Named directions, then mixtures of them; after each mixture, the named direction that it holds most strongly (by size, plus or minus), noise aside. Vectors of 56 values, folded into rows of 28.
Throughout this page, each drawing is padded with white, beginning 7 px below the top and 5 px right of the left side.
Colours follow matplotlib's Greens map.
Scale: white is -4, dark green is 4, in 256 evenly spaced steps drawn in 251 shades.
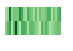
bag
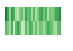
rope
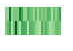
bag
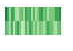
rope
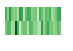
bag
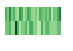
bag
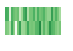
bag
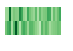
bag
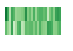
rope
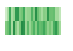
rope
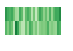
rope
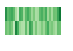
rope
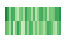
rope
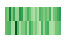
bag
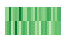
bag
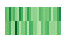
bag
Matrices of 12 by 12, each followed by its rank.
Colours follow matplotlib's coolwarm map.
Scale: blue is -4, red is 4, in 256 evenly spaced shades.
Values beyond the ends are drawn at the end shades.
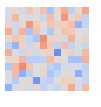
full rank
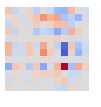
two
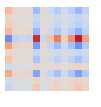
one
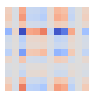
one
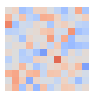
full rank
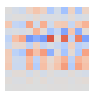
two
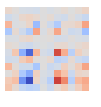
two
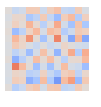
two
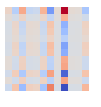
one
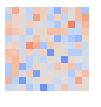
full rank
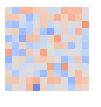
full rank
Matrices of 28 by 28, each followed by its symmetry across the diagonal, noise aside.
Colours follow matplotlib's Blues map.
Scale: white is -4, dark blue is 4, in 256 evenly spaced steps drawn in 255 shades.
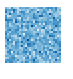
antisymmetric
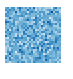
symmetric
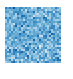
neither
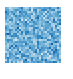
antisymmetric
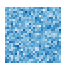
neither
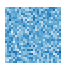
neither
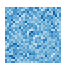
symmetric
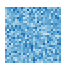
antisymmetric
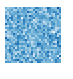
neither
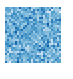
symmetric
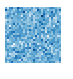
antisymmetric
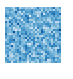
antisymmetric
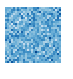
symmetric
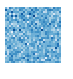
antisymmetric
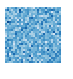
symmetric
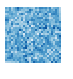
symmetric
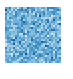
neither
